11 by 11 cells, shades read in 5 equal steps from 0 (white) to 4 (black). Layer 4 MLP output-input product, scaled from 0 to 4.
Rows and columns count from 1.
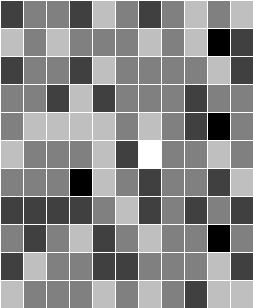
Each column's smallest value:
1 1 1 1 1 1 0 2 1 1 1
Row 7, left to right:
2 2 2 4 1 2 3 2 2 3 1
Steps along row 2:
up down up same same down up down up down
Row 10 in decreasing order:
3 3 3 3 2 2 2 2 2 1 1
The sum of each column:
23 22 22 24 19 23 19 22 24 25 23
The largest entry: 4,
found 4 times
